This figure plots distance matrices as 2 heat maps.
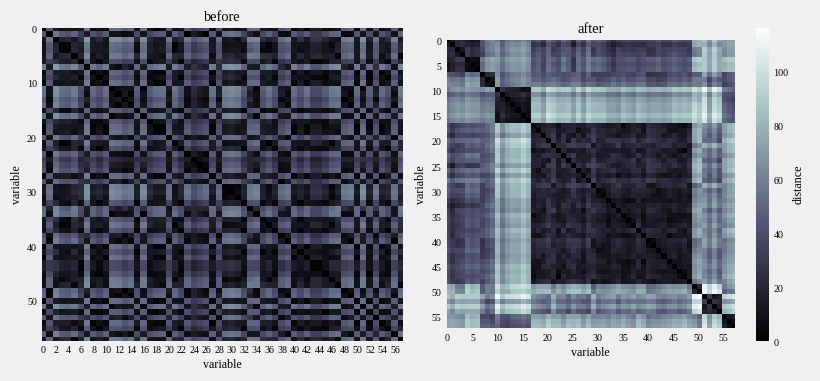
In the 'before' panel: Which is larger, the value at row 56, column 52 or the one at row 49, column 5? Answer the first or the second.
the second
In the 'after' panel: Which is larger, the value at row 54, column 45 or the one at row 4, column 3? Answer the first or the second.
the first
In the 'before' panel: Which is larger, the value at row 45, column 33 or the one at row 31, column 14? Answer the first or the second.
the second
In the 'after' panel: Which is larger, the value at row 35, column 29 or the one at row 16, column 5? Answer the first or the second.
the second
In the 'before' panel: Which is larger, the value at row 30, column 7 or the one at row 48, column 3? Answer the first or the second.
the first
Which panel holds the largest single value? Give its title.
after
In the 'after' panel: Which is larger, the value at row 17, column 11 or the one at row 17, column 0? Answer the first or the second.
the first
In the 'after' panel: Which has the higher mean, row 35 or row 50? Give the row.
50
